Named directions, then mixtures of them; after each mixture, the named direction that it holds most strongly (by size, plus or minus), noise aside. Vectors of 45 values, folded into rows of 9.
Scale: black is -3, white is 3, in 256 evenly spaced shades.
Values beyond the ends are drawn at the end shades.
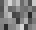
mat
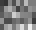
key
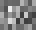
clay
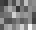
key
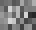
clay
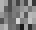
mat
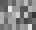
clay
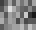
clay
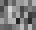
clay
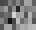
key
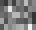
key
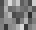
mat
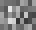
clay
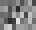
clay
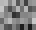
key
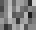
mat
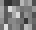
mat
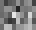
key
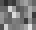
key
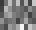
mat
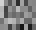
key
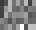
key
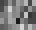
clay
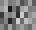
clay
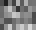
key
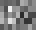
clay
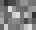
key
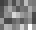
key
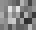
clay
